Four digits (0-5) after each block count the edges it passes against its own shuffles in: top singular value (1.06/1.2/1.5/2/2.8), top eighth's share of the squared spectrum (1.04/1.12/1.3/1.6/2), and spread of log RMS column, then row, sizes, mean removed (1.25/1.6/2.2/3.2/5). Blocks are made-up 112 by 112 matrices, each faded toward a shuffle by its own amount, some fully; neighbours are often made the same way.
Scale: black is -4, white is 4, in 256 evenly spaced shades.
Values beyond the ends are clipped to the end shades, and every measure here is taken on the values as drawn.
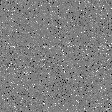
2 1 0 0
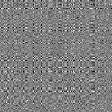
5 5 3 4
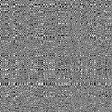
5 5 3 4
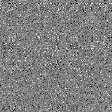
4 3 2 2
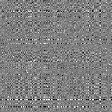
5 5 3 4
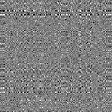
5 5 3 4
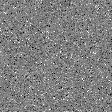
2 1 0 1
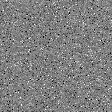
3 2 0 0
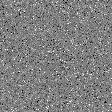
0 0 0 0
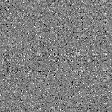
4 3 1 1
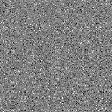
4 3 2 2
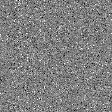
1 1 2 0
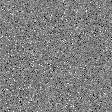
0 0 0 0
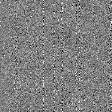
2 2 3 0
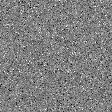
0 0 0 0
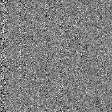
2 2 3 0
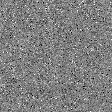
0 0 1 0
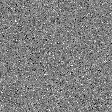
0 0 0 0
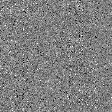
1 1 2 0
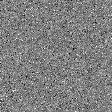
0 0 1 0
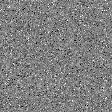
0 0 1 0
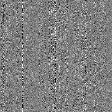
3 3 4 0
